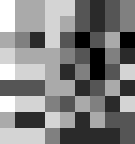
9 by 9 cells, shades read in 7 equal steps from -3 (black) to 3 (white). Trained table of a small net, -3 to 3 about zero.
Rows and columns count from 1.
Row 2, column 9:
0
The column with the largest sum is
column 1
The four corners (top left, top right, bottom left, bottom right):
3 0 2 -1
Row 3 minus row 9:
-1 -2 -4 2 1 -1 1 3 -2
